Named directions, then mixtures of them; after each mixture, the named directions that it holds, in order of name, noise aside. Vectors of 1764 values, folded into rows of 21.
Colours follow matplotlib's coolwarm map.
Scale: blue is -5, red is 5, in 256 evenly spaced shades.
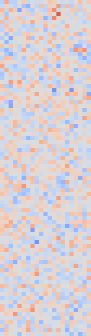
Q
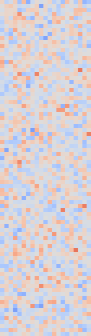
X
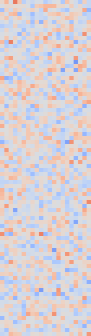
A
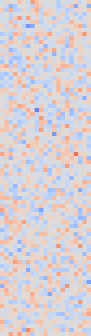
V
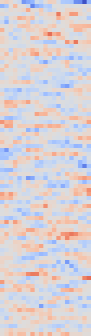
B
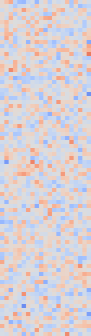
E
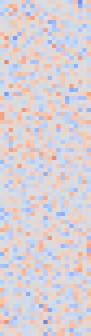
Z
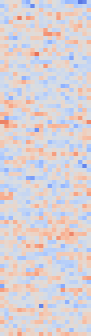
B, V, Z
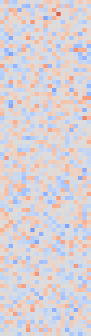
Q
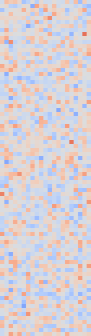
A, E, V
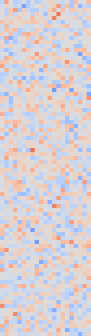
E, Q, Z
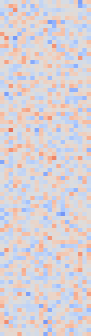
Z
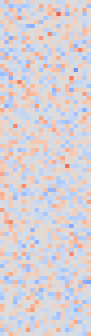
A, Q, V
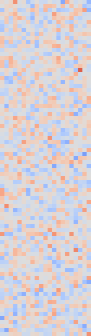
A, X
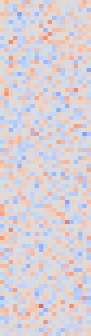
A, X, Z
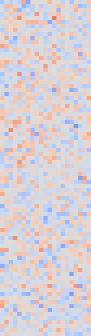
Q, X, Z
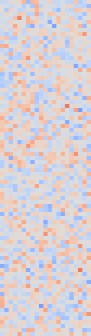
V, X, Z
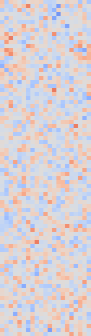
Q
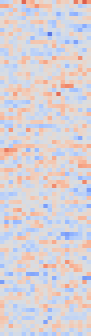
B, Z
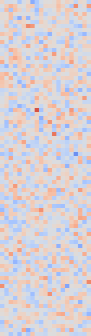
V
